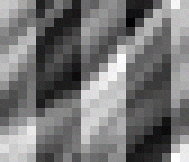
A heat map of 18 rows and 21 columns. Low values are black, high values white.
The ninth with the lowest average is the bottom right. Stripes running up and down repeat 2 times from left to right. There is no overall slope.
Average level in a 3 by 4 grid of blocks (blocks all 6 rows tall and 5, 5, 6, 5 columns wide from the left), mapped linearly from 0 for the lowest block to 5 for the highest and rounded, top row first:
3 0 2 4 | 2 0 5 2 | 5 3 3 1
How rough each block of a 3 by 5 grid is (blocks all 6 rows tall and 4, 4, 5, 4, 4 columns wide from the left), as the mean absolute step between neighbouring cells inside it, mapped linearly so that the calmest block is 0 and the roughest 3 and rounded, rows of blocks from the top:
1 1 1 3 1 | 0 0 2 2 1 | 1 0 1 1 2
